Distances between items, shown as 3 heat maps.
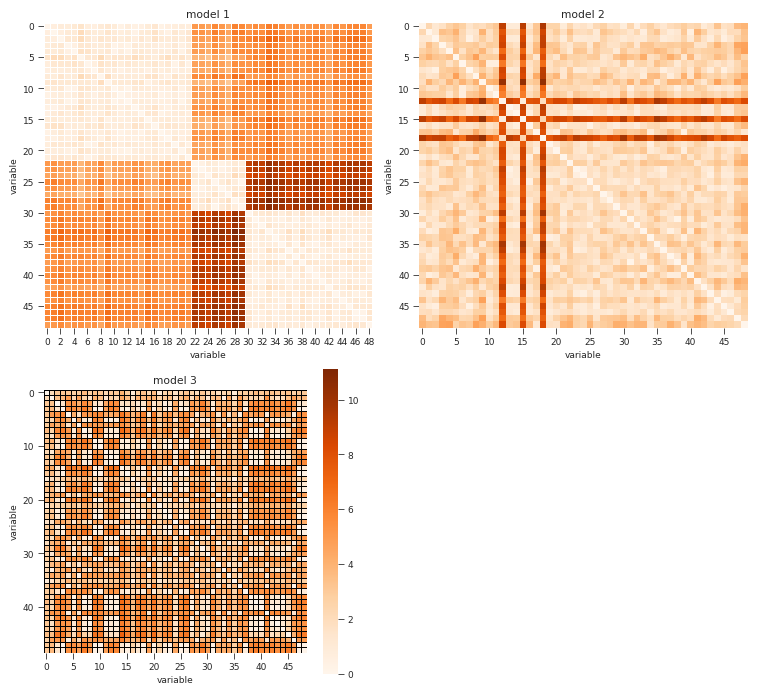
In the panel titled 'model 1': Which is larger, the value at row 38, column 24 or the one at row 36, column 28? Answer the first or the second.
the second
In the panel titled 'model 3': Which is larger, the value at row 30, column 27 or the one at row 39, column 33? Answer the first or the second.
the second
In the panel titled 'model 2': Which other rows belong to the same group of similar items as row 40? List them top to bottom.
0, 1, 2, 3, 4, 5, 6, 7, 8, 9, 10, 11, 13, 14, 16, 17, 19, 20, 21, 22, 23, 24, 25, 26, 27, 28, 29, 30, 31, 32, 33, 34, 35, 36, 37, 38, 39, 41, 42, 43, 44, 45, 46, 47, 48
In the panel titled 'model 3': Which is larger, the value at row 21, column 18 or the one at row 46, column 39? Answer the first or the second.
the second
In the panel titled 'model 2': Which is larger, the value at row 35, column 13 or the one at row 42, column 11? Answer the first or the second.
the second
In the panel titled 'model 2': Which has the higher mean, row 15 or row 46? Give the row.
15
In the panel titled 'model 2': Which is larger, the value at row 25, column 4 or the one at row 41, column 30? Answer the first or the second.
the second
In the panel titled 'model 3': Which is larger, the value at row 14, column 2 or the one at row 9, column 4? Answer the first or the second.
the second
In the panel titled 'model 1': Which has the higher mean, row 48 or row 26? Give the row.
26
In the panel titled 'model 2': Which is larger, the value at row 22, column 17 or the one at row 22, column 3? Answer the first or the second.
the first
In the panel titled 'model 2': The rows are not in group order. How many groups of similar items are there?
2
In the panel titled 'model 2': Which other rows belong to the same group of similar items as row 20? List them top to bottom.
0, 1, 2, 3, 4, 5, 6, 7, 8, 9, 10, 11, 13, 14, 16, 17, 19, 21, 22, 23, 24, 25, 26, 27, 28, 29, 30, 31, 32, 33, 34, 35, 36, 37, 38, 39, 40, 41, 42, 43, 44, 45, 46, 47, 48
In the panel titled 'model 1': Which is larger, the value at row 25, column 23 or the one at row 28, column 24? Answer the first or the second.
the second
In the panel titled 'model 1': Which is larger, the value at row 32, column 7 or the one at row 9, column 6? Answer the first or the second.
the first
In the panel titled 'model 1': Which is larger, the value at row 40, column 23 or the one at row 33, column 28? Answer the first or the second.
the second
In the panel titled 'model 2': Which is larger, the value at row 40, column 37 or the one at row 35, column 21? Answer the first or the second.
the second
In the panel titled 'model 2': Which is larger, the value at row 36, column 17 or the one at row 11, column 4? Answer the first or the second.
the first
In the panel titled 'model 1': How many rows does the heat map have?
49
